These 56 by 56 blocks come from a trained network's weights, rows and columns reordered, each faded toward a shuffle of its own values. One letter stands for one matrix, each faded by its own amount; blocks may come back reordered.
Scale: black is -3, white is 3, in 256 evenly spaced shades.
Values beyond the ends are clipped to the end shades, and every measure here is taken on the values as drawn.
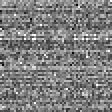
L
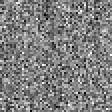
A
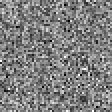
A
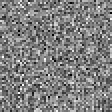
A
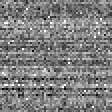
L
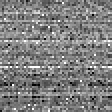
L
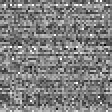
L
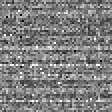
L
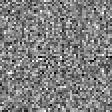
A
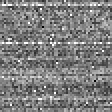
L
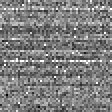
L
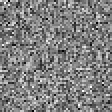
A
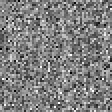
A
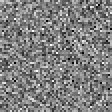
A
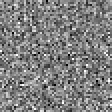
A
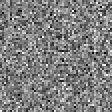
A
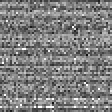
L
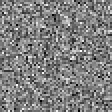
A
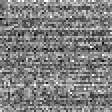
L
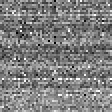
L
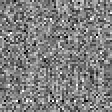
A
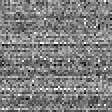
L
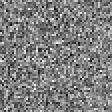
A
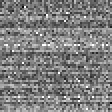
L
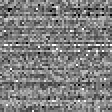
L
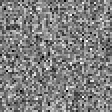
A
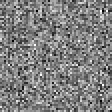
A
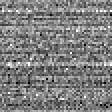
L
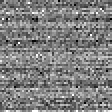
L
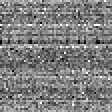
L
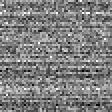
L
